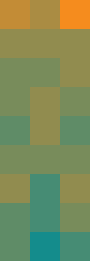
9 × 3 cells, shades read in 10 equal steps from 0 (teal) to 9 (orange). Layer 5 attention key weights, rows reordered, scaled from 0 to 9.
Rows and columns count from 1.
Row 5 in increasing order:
3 3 5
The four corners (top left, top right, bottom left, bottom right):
7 9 3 2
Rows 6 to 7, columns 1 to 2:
4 4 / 5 2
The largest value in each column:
7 6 9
